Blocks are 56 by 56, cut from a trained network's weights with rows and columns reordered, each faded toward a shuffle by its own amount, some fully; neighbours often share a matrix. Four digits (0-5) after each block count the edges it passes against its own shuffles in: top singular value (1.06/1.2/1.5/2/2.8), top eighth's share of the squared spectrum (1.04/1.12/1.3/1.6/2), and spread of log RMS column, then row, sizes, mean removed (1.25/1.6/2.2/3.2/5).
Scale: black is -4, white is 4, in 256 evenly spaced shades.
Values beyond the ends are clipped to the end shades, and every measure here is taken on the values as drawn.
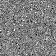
0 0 0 0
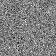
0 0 0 0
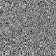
4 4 2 2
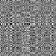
5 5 3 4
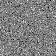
1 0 0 0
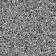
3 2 0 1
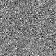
3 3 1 1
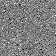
2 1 1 0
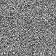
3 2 0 1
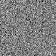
3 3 0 1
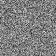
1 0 0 0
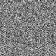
3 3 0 0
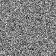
0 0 0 0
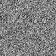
3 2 0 1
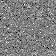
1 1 0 0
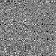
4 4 2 2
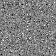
2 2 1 1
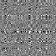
4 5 2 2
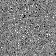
1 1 0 0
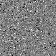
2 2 0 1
